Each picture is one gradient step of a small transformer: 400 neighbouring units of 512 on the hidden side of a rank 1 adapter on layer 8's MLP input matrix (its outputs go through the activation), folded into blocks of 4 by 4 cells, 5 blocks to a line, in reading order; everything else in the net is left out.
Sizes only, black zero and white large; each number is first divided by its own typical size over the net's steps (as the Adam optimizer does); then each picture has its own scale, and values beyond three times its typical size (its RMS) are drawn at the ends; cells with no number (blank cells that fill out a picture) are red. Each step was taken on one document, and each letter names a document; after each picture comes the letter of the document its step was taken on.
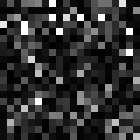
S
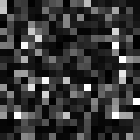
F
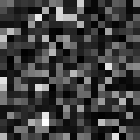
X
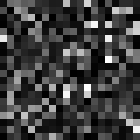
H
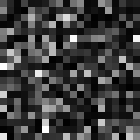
X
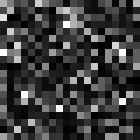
X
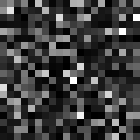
X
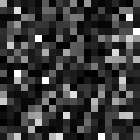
H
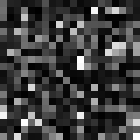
H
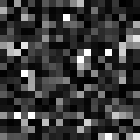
F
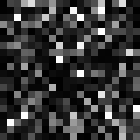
S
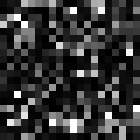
S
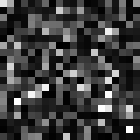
X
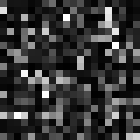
F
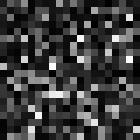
H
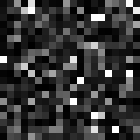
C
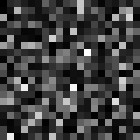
H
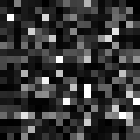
F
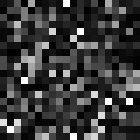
C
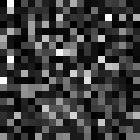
X
